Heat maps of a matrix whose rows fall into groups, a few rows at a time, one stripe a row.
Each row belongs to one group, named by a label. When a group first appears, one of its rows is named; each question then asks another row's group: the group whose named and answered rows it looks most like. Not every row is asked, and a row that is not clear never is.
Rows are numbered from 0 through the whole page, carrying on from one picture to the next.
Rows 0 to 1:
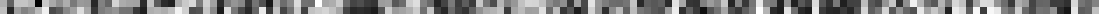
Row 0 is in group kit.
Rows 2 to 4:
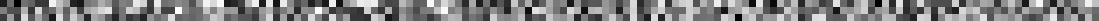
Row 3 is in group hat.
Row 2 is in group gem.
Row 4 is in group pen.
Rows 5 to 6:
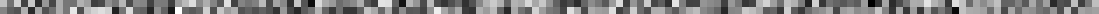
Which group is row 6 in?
hat
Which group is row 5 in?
kit
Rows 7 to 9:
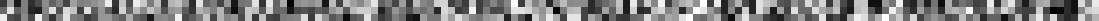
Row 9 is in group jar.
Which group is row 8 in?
gem
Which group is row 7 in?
gem
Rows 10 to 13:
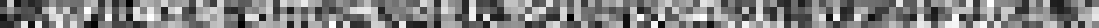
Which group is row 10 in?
gem
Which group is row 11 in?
gem
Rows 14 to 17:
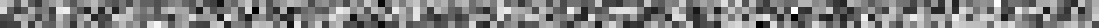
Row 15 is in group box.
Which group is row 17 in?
pen
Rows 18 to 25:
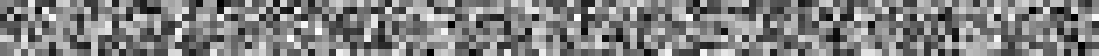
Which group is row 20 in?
gem
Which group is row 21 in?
hat
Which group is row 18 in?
box
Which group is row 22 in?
hat
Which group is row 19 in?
kit
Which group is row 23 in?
jar
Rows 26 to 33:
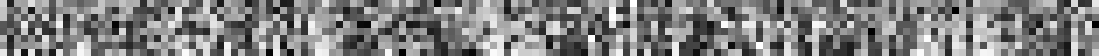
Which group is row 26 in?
kit
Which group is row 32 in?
kit
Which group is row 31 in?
kit
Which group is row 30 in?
pen
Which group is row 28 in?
kit
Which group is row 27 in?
jar
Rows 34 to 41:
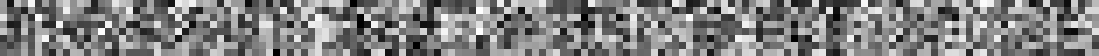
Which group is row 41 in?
pen
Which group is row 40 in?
hat
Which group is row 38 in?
jar
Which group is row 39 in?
pen
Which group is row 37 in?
pen
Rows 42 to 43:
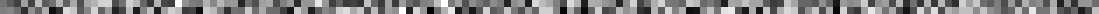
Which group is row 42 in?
hat
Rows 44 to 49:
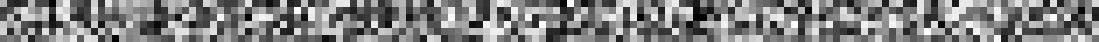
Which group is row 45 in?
pen
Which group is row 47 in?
box
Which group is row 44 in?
box
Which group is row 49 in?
hat
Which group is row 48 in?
kit
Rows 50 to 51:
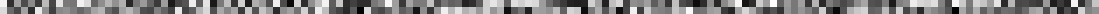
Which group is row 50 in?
kit
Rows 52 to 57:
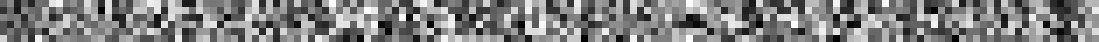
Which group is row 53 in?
gem
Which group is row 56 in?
gem
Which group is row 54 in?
box
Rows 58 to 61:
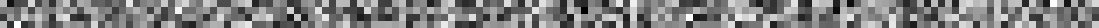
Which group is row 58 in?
box
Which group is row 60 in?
pen
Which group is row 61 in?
box
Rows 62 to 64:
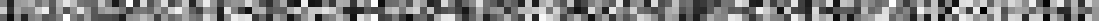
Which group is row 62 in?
box
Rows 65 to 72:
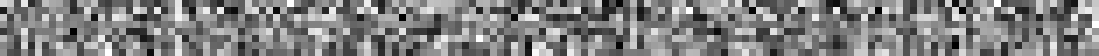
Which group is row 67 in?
kit
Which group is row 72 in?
hat
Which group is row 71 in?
hat
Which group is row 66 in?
gem
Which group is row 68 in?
kit
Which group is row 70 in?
jar
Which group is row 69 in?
pen
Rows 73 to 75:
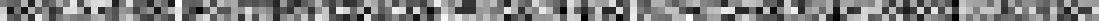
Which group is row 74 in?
box
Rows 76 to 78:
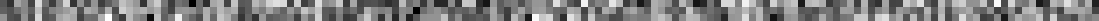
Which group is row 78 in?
hat
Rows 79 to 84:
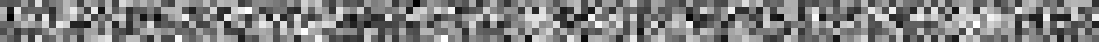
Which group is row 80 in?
box
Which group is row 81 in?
kit
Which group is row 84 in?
hat
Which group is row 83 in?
gem
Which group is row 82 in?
pen
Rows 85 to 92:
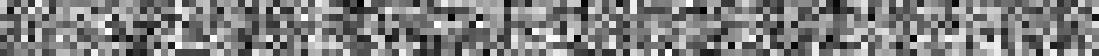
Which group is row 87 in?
hat
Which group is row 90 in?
pen
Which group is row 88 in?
jar
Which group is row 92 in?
pen
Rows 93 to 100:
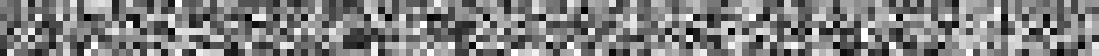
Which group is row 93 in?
hat
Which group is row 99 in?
box
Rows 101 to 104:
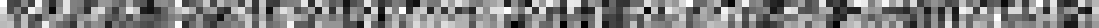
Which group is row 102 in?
box
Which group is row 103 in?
jar
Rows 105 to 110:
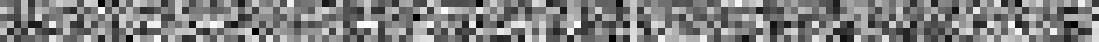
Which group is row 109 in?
box
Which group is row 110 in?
gem
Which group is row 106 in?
jar
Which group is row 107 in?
hat
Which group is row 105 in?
hat
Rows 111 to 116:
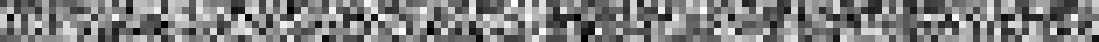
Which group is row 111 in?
gem
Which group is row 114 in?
box
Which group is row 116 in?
hat
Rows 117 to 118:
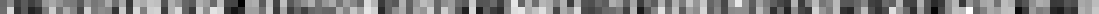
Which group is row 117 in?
gem
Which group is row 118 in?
gem
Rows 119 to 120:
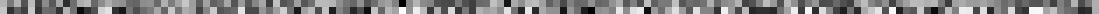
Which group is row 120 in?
box
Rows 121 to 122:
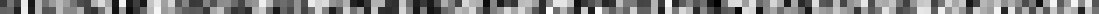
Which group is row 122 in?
pen
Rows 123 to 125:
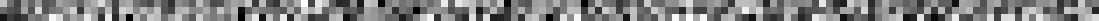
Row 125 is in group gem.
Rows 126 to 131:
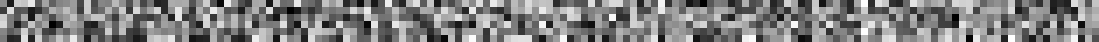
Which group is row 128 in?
jar
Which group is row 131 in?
pen
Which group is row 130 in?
pen
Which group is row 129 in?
box
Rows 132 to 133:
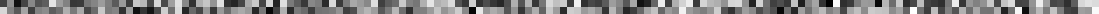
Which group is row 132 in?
gem
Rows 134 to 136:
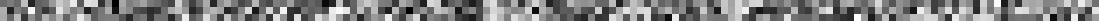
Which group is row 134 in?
hat
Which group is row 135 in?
box
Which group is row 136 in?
kit
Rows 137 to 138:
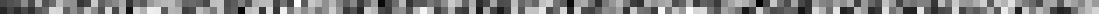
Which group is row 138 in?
gem
